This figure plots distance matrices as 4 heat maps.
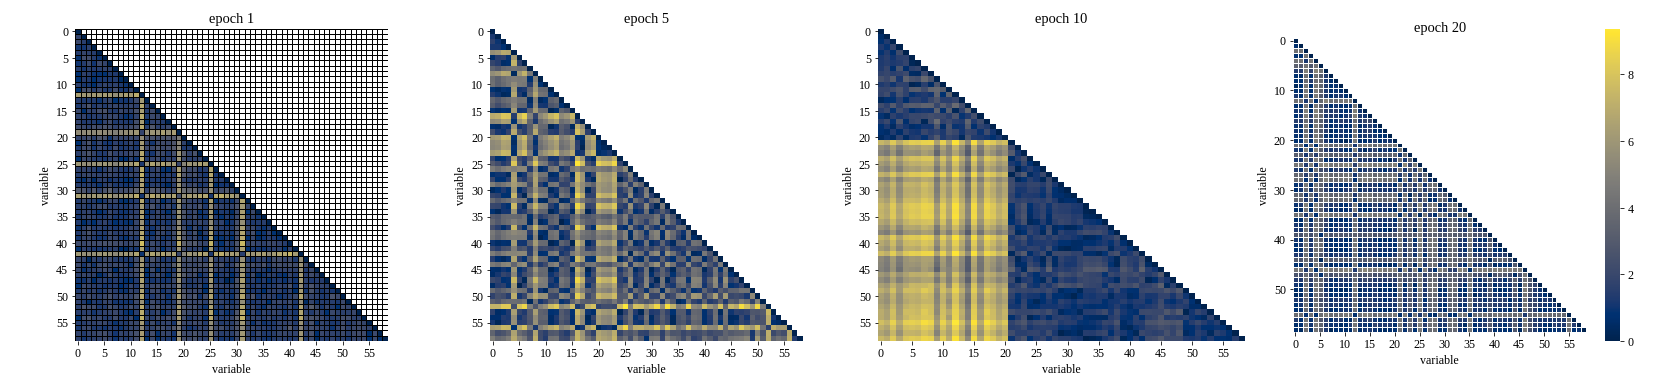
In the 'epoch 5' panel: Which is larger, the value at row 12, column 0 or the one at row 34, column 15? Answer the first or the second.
the first
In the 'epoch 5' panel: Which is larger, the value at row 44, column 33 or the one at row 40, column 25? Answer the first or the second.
the first
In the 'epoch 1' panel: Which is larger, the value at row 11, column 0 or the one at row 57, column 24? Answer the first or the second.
the second
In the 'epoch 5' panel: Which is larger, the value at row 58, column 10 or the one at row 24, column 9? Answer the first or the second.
the second
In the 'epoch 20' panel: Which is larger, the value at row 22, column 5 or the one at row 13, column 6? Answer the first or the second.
the first
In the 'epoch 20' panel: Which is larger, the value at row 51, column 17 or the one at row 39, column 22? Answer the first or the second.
the second
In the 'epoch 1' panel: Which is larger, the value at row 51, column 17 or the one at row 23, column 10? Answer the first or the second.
the second
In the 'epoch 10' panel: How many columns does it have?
59
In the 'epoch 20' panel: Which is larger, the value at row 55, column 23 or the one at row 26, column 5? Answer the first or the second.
the second
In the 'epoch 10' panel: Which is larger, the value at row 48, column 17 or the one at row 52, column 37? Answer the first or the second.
the first
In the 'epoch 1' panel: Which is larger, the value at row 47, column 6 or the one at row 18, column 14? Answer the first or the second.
the second
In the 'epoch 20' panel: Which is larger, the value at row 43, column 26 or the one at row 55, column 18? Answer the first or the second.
the second
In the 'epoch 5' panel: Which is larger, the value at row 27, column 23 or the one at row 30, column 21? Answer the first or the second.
the first
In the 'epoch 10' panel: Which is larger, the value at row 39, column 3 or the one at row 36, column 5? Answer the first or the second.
the second
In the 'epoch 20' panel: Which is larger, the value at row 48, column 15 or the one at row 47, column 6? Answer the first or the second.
the second
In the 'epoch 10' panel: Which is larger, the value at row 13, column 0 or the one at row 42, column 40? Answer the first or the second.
the second
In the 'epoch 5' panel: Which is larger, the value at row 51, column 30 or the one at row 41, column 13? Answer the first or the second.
the first
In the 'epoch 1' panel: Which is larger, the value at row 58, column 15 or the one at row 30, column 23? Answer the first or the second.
the second
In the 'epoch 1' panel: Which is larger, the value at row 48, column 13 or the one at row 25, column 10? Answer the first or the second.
the second
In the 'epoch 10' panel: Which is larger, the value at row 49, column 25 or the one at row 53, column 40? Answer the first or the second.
the first
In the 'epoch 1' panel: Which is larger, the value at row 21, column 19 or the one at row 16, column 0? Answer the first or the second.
the first
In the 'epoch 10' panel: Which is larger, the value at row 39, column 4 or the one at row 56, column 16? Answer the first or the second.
the first
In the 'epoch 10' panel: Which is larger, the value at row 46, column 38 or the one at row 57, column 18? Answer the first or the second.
the second
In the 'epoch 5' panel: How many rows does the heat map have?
59
